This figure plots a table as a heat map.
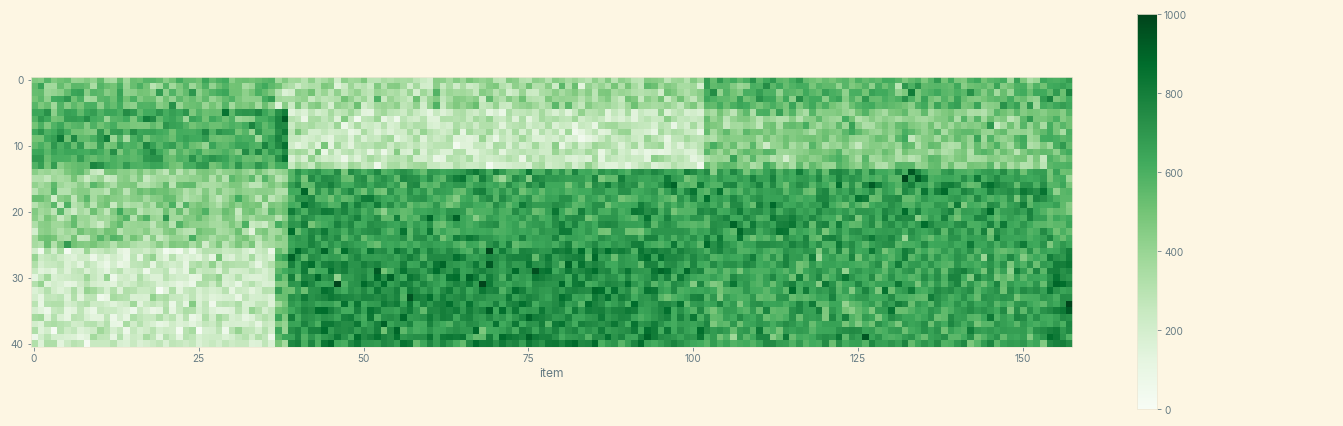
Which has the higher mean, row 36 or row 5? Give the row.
36
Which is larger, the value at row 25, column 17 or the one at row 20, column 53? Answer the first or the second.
the second
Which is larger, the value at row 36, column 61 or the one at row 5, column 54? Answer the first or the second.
the first
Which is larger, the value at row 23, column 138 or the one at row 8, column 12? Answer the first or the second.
the second
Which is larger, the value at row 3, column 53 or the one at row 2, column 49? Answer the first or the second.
the second
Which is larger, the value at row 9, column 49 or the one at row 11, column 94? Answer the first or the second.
the first
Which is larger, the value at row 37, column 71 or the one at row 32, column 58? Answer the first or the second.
the second
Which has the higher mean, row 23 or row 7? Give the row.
23
